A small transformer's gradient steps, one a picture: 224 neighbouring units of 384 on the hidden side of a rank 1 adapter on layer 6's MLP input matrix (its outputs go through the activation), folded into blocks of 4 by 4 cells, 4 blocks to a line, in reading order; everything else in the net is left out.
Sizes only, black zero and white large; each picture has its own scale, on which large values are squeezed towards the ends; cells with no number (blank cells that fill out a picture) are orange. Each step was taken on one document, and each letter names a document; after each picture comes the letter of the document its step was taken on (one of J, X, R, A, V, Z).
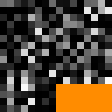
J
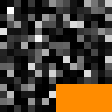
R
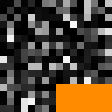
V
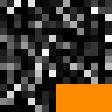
R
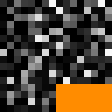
J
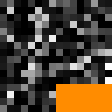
V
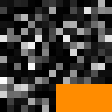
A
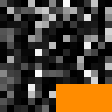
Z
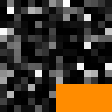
Z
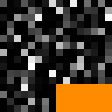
J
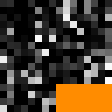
V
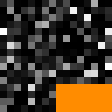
Z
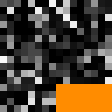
V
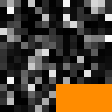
R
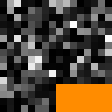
A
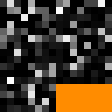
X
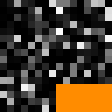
J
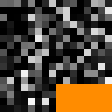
J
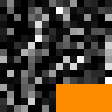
V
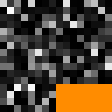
R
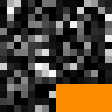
R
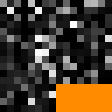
R
